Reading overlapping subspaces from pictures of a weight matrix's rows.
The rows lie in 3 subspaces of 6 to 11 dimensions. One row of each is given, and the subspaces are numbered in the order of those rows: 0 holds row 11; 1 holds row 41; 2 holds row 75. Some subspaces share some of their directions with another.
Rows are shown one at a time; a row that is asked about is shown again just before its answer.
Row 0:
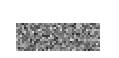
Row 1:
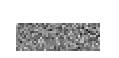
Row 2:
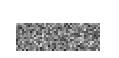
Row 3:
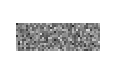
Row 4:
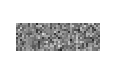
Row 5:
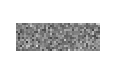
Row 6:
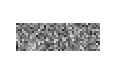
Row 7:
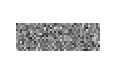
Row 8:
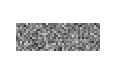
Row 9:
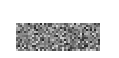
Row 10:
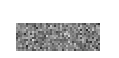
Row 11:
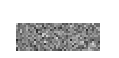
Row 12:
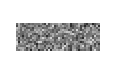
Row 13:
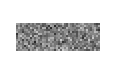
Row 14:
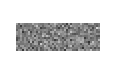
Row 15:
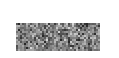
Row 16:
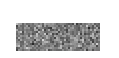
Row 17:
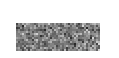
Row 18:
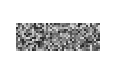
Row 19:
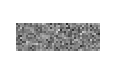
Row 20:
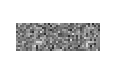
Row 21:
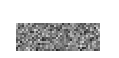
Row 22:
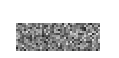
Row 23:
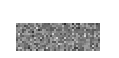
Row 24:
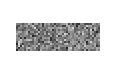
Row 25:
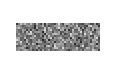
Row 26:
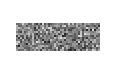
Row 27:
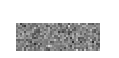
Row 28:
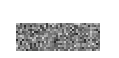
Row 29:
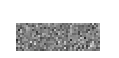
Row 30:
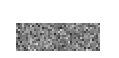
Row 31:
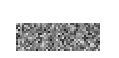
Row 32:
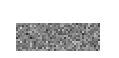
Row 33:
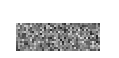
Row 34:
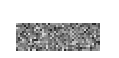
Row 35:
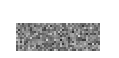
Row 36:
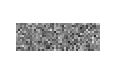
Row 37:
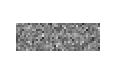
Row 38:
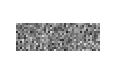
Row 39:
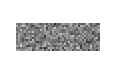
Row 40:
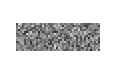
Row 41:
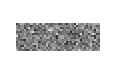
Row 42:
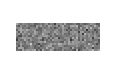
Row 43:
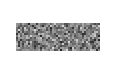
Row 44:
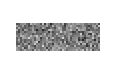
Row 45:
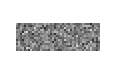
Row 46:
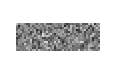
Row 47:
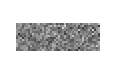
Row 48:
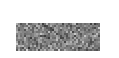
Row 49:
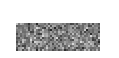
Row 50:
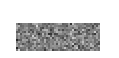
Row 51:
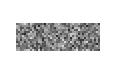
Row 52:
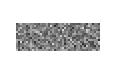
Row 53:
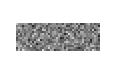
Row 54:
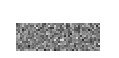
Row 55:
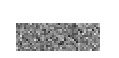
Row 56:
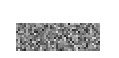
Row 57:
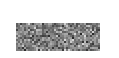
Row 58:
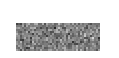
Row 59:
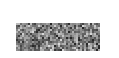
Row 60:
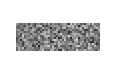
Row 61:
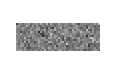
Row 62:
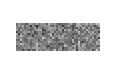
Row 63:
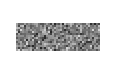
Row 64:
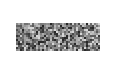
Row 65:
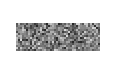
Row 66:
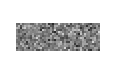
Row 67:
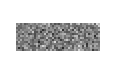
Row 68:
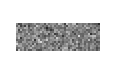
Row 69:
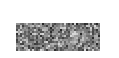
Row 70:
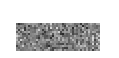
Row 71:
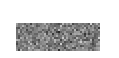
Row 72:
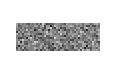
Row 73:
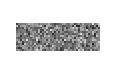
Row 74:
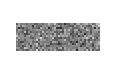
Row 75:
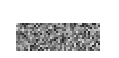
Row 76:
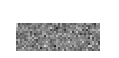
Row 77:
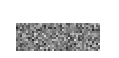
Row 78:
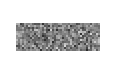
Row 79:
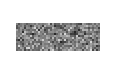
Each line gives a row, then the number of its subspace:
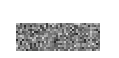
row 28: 0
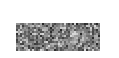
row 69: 1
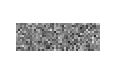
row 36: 0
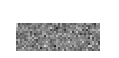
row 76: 2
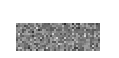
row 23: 2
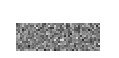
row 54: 2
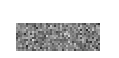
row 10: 2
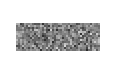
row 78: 1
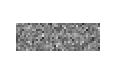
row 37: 0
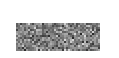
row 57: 1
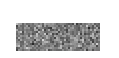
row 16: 1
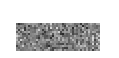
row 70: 0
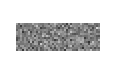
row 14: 0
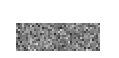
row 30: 1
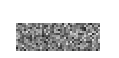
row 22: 1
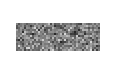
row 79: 1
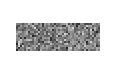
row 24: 1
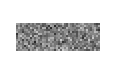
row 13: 1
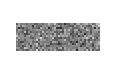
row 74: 1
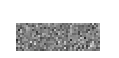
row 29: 0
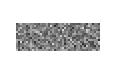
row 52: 0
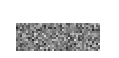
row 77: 2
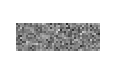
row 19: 1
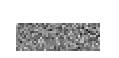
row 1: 1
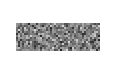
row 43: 1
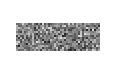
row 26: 1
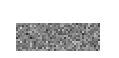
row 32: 0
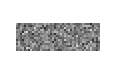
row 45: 1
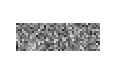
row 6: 0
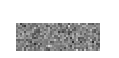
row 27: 0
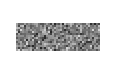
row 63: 2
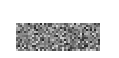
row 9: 1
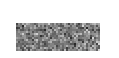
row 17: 2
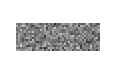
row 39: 2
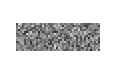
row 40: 1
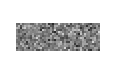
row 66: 0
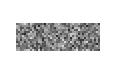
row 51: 1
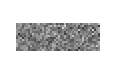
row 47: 1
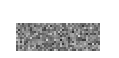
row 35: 0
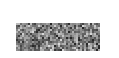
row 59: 0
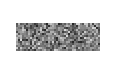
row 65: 0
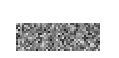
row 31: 1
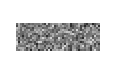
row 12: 2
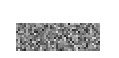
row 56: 0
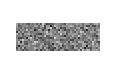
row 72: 1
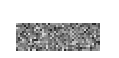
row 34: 2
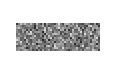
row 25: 1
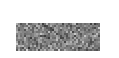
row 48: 1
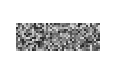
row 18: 2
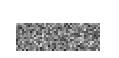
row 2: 0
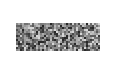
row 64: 0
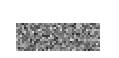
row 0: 2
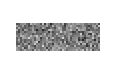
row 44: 1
